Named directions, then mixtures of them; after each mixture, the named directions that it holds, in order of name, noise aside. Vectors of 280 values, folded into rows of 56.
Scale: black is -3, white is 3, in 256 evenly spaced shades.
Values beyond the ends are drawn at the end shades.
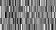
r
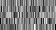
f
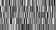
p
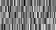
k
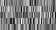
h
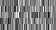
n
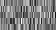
h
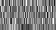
p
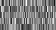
p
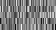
f, r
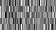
r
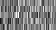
n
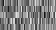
h, n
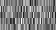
h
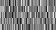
p, r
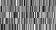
f, k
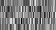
h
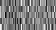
r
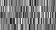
h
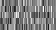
n, p
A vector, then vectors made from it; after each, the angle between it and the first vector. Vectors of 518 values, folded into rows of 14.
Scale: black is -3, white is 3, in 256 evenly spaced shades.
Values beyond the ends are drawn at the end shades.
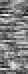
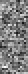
partly opposed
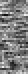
nearly opposite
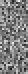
orthogonal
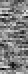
nearly opposite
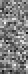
partly aligned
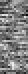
nearly parallel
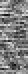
nearly opposite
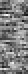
nearly parallel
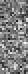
partly aligned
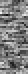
nearly opposite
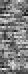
nearly parallel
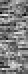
nearly parallel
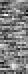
nearly parallel
